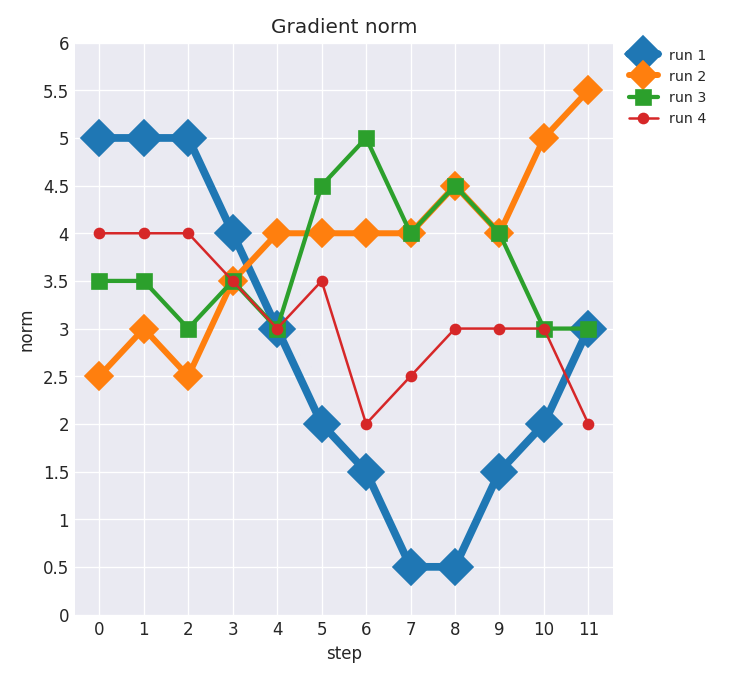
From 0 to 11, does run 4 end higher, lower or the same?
lower
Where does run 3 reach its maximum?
6
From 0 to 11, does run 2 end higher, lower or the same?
higher
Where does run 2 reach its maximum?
11
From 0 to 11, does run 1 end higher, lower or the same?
lower
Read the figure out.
Title: Gradient norm
x-axis: step, ticks 0 1 2 3 4 5 6 7 8 9 10 11
y-axis: norm, ticks 0 0.5 1 1.5 2 2.5 3 3.5 4 4.5 5 5.5 6
Legend: run 1, run 2, run 3, run 4
Values:
run 1: 5 5 5 4 3 2 1.5 0.5 0.5 1.5 2 3
run 2: 2.5 3 2.5 3.5 4 4 4 4 4.5 4 5 5.5
run 3: 3.5 3.5 3 3.5 3 4.5 5 4 4.5 4 3 3
run 4: 4 4 4 3.5 3 3.5 2 2.5 3 3 3 2
